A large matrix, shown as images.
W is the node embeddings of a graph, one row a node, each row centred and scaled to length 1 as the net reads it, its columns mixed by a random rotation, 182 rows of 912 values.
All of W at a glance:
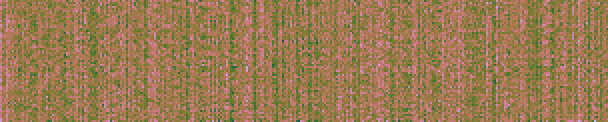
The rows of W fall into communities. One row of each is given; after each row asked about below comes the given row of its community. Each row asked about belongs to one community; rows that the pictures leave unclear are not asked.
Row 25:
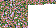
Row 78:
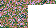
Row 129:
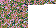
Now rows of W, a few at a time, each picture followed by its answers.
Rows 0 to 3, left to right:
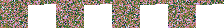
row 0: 129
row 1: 129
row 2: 78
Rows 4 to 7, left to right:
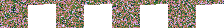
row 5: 25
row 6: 78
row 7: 78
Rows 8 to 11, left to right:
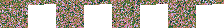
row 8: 25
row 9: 78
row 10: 129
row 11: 129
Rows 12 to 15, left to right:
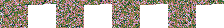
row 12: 78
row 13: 78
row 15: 78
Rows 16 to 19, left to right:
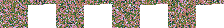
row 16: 78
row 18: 78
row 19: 25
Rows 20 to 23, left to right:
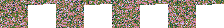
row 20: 78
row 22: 78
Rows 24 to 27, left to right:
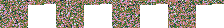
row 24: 25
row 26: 25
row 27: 129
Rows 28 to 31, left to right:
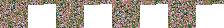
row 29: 25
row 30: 25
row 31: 25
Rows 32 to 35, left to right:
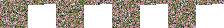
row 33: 129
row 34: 25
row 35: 25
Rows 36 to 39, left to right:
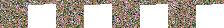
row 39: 78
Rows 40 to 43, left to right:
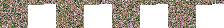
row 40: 25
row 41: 78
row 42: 25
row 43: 129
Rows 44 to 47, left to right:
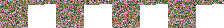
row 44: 78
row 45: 25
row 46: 25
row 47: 129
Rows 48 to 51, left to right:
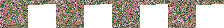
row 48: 78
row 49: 78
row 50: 25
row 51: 129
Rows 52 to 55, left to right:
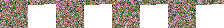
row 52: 78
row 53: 129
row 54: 129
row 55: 78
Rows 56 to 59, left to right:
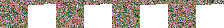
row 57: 129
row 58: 78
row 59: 78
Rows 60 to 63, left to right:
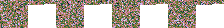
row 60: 25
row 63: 129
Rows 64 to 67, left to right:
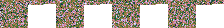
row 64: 78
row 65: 25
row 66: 78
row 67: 129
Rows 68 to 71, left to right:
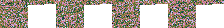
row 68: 129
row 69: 129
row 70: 78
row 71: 129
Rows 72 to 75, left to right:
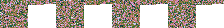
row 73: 25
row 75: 129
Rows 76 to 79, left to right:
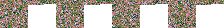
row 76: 78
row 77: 25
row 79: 78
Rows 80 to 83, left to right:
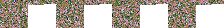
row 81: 78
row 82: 129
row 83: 78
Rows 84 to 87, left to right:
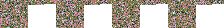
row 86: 25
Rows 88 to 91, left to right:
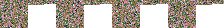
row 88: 25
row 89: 78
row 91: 25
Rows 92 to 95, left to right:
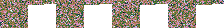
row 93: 78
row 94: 78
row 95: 25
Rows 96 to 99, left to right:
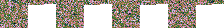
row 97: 25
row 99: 78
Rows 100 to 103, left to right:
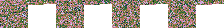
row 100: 129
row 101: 129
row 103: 78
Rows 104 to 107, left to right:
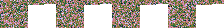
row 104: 129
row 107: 78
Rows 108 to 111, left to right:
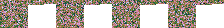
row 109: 78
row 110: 129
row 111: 25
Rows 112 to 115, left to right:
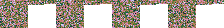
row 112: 25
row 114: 129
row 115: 78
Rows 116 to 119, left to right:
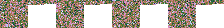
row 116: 25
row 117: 129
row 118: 25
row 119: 78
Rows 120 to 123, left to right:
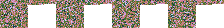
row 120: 25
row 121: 129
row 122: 25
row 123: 25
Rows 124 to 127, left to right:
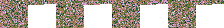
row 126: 129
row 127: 25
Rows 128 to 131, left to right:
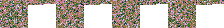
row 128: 78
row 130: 129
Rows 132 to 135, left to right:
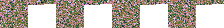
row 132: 78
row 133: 25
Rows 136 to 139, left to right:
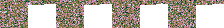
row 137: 78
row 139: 129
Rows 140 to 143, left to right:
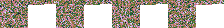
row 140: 78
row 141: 129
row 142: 25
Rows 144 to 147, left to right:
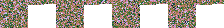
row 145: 78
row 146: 129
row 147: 25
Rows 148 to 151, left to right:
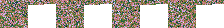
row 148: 78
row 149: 129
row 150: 129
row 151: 129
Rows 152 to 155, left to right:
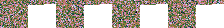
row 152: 129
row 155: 78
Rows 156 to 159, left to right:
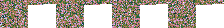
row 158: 129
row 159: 129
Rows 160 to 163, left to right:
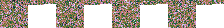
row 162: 25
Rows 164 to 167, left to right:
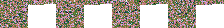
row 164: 25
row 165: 129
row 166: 129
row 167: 129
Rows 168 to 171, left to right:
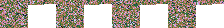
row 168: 78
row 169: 78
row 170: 25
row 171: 25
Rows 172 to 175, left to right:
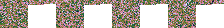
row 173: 129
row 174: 25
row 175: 78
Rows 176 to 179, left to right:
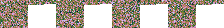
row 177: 129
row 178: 129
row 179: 78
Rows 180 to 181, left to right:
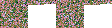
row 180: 129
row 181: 129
